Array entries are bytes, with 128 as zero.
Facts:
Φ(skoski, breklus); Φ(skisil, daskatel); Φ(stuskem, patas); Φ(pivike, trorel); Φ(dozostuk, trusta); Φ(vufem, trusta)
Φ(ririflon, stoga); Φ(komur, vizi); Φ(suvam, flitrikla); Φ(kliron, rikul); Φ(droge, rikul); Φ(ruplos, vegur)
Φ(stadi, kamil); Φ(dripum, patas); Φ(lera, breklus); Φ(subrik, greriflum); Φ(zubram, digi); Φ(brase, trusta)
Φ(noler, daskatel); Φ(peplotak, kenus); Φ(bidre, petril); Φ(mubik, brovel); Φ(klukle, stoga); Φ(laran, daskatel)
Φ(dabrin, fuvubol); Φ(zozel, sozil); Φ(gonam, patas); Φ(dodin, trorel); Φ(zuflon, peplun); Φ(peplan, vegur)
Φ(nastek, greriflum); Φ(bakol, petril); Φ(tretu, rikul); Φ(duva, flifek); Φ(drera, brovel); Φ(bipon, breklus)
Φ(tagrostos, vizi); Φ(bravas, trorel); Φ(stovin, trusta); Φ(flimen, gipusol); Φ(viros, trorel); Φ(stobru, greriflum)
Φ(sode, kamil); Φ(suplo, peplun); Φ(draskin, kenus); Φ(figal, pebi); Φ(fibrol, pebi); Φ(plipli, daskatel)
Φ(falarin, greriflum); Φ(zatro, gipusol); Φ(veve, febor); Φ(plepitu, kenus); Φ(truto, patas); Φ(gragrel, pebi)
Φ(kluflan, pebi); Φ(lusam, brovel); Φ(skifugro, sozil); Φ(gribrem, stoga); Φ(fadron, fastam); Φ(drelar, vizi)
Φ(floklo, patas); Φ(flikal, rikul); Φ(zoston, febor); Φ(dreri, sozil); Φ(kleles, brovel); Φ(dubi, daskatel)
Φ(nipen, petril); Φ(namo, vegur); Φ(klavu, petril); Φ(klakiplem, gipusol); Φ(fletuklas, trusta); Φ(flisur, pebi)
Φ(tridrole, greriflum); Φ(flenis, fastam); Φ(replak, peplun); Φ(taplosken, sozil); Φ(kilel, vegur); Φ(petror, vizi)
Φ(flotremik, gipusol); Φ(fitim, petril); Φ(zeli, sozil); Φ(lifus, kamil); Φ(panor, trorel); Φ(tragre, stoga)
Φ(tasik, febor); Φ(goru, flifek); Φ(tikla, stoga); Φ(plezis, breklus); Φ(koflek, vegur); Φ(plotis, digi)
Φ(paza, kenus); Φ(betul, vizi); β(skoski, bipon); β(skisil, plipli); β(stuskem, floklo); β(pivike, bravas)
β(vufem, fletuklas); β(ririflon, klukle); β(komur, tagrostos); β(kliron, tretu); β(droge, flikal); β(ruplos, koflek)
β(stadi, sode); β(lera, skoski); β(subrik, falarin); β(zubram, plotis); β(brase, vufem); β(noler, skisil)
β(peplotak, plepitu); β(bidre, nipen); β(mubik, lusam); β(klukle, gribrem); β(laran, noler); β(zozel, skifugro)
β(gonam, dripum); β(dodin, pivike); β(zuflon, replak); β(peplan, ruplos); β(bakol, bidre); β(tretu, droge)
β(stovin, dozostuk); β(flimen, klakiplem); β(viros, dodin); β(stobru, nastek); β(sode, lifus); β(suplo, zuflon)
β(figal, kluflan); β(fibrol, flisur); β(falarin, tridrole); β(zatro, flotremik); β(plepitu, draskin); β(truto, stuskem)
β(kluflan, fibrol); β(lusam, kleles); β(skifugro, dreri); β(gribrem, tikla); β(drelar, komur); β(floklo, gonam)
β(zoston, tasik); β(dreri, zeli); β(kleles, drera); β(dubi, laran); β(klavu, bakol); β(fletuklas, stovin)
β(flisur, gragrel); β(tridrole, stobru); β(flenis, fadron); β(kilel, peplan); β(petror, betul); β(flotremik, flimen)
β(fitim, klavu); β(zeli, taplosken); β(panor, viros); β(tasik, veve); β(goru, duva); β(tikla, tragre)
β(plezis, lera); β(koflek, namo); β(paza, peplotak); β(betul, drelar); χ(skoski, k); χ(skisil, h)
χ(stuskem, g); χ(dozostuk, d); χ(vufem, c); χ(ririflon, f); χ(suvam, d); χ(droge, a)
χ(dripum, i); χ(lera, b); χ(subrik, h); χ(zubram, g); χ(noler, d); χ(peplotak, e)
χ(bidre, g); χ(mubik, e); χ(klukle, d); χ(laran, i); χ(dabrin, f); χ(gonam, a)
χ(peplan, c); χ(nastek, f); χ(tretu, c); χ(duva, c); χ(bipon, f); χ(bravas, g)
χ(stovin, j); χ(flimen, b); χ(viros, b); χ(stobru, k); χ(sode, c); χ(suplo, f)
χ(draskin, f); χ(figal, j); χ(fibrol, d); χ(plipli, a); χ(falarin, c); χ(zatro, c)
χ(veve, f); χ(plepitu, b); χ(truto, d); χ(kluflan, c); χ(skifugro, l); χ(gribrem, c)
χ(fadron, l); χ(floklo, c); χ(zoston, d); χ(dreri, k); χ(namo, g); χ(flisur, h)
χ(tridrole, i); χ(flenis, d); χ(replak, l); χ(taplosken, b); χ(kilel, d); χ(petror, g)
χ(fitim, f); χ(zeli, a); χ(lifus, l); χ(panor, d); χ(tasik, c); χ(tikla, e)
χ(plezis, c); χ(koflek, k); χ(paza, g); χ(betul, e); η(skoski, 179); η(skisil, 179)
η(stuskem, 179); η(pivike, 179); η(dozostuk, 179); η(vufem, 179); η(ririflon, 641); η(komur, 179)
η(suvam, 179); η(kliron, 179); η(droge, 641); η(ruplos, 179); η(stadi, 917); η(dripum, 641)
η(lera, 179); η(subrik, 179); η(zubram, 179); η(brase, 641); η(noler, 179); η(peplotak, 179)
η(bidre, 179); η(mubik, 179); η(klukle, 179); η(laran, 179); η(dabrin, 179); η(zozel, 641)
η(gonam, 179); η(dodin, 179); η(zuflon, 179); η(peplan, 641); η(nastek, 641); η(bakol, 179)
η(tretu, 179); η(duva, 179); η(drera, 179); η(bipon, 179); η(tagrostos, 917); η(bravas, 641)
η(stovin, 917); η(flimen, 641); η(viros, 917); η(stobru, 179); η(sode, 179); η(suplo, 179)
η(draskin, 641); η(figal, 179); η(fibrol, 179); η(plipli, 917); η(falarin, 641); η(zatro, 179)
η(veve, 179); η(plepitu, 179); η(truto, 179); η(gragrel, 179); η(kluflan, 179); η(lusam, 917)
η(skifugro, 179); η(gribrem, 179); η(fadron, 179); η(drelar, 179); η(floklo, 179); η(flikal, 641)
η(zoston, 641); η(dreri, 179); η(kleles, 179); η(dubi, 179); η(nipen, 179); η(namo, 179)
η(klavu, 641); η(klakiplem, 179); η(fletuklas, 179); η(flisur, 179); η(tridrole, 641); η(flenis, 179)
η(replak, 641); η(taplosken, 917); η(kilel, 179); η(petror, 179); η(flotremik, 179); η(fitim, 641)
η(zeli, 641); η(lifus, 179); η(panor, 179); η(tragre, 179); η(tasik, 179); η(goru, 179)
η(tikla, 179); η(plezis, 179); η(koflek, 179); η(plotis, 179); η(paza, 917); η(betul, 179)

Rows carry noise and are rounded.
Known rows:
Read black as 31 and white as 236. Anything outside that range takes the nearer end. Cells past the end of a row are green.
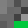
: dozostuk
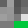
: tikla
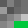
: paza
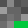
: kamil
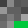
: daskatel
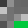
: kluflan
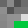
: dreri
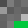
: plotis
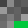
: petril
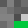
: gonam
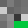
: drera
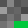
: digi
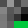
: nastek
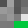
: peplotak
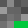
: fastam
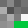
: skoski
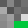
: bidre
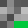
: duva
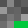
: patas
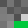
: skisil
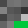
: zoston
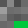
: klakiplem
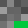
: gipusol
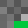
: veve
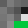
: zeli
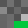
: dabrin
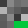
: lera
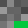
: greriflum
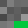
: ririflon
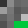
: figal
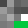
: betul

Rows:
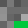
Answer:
nipen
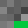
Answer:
draskin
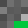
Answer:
panor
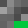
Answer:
flimen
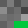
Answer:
pivike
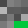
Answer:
klavu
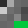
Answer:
falarin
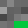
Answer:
brase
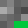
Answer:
stovin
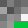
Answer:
petror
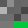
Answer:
flikal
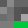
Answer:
droge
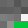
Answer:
flisur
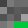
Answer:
fitim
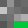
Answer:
vufem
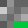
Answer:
gribrem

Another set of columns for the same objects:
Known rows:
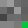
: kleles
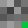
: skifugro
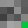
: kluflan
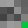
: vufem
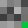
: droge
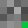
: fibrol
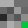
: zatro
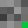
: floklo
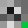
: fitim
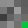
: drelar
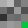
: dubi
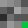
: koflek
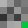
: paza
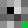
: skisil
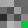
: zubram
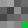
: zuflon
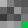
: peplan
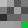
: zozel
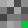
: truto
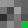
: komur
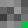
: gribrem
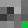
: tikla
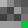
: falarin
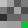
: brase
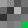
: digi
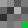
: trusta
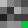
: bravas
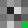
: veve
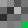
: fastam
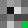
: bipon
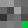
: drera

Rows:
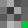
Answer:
lera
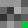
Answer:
gonam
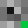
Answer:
laran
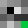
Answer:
nastek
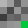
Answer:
stadi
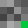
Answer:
stuskem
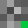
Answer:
plepitu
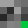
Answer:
tragre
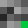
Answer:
namo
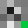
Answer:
suplo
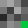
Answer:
bidre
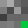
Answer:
bakol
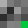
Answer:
tagrostos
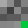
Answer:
lusam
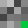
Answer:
panor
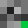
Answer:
taplosken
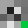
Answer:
ririflon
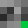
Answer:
gragrel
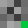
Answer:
viros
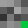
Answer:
stobru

